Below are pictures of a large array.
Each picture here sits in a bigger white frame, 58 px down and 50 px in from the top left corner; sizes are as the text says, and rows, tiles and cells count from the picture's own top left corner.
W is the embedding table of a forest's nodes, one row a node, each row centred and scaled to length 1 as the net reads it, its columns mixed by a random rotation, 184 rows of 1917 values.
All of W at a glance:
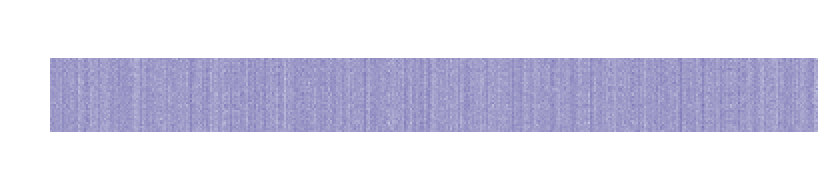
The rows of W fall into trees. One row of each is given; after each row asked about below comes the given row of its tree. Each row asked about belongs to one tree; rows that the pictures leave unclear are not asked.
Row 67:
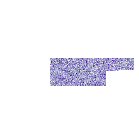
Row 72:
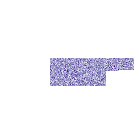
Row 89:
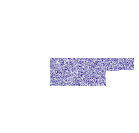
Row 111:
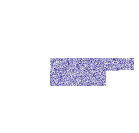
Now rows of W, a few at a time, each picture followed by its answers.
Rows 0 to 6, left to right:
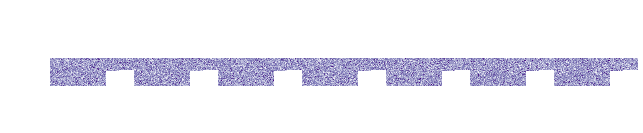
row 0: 89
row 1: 89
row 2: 111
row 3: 89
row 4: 67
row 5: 67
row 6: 67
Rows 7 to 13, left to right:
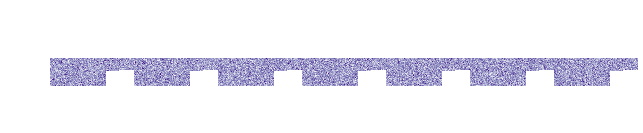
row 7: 67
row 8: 67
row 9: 89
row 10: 67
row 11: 89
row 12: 89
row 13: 72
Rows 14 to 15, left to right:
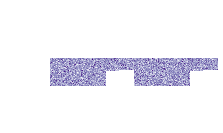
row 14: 89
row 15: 89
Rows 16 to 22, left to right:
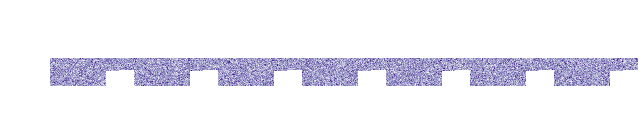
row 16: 89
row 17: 67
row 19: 72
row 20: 67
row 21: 111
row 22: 72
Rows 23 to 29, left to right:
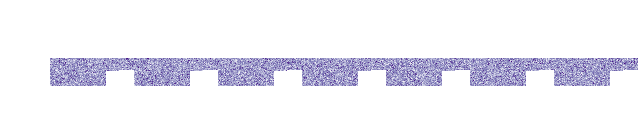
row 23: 67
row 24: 67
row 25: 89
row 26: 72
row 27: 72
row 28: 111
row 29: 89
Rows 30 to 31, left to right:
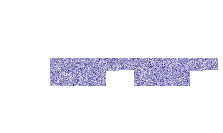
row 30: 89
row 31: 72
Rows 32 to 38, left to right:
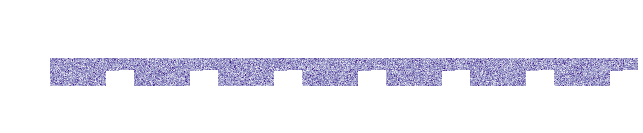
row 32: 89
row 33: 72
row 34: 89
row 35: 67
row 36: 67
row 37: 72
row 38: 67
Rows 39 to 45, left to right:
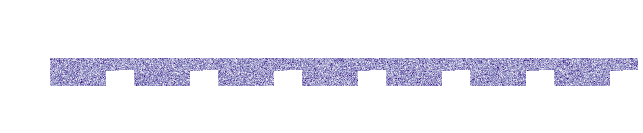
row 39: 67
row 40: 67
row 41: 89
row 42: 111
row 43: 67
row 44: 67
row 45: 67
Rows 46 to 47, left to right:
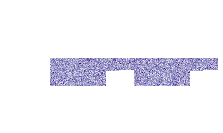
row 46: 111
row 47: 89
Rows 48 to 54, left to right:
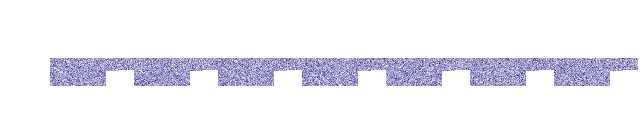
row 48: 72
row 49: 67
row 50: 72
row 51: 72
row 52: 67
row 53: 111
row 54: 72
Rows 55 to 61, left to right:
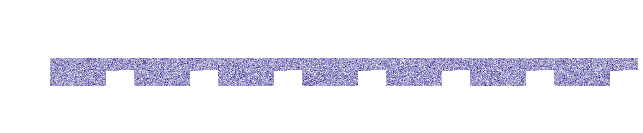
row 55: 111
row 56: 67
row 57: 72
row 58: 67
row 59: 89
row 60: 72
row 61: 67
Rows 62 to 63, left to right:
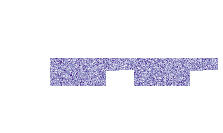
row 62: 67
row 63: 72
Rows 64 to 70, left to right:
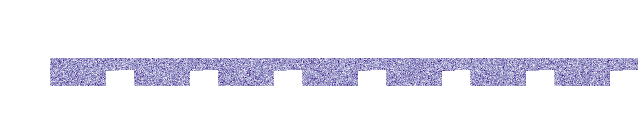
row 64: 67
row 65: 89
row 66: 89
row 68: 67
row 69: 67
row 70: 67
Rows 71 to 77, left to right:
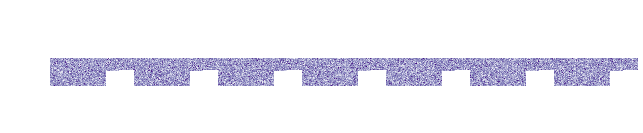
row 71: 72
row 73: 111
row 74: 72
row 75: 111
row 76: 72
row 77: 89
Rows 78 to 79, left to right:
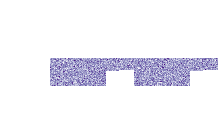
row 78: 72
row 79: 72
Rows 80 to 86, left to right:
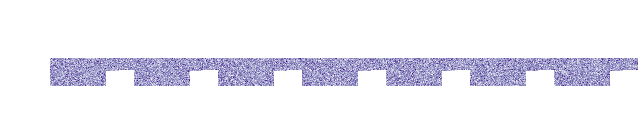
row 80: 72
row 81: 111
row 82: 72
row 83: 72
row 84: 67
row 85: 111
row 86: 67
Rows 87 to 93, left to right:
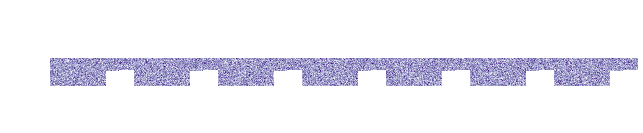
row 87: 89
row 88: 89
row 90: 89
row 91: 89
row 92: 89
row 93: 89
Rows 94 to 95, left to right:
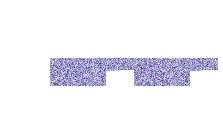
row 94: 72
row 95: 72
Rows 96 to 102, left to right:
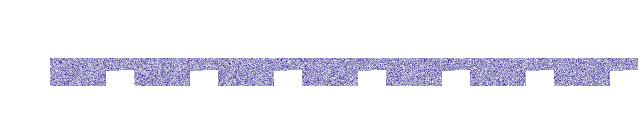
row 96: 67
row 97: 67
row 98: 72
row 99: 89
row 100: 111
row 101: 72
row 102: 89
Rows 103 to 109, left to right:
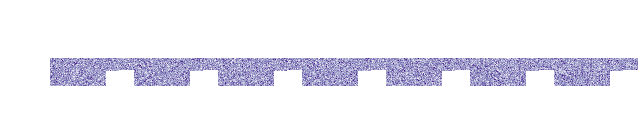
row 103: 89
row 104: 72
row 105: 72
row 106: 72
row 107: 89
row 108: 72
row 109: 67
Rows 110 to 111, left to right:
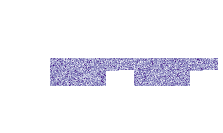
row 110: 72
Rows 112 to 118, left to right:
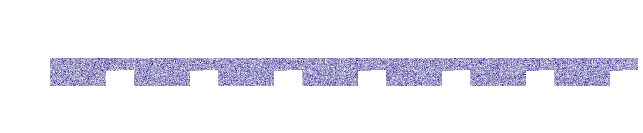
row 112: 89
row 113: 111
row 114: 89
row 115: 67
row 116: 72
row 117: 67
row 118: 67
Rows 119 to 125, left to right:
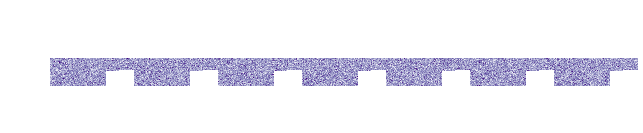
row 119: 67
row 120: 72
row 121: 67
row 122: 67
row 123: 89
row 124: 67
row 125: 72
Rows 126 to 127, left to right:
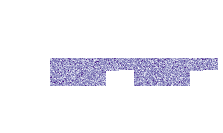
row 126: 89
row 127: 72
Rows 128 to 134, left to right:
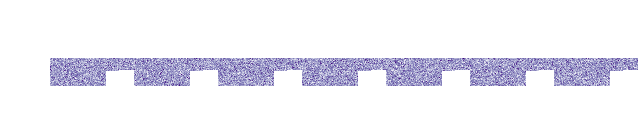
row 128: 72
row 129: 67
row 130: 89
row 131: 111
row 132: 67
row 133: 89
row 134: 89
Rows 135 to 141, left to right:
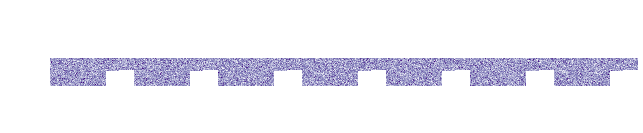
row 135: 67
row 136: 67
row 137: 72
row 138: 89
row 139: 89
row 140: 72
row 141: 67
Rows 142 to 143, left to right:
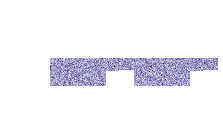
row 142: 72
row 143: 89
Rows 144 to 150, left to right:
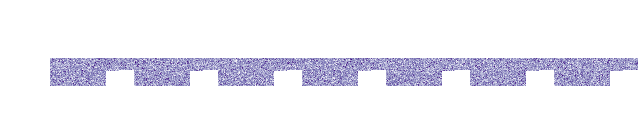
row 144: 89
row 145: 67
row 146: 89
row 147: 89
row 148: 67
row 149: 72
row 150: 67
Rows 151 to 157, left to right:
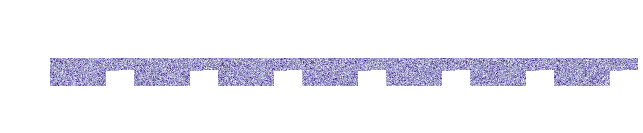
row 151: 72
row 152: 72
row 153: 72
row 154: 67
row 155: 89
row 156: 67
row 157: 89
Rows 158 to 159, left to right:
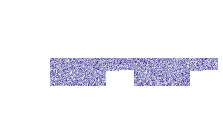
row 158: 89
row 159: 72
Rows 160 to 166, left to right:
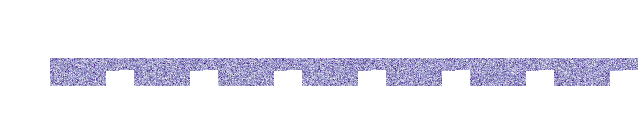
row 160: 89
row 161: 89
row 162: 89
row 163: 89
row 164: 72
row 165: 67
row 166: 72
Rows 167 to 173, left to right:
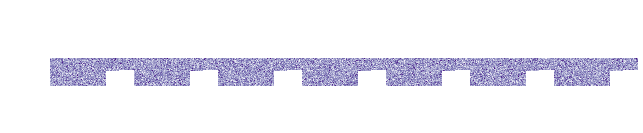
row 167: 89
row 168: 67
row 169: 72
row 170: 67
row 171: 67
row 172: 111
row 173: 72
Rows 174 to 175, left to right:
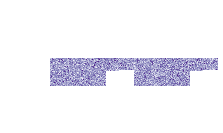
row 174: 89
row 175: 111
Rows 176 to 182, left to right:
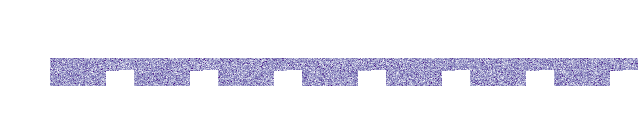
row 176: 67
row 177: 67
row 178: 89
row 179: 72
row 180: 72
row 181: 89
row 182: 67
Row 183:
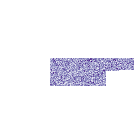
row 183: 111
